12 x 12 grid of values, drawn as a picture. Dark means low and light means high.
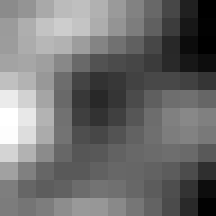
Lone odd cells: none. Ninth with the lowest average: top right. Slope: up to the left. Ninth with the highest average: middle left.
